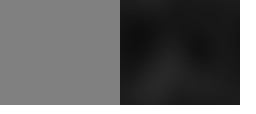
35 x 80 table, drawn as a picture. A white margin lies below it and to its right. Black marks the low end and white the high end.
It is made of 1 by 2 panels. Panel 1,1: middling, flat. Panel 1,2: very low, smooth, faint in contrast.
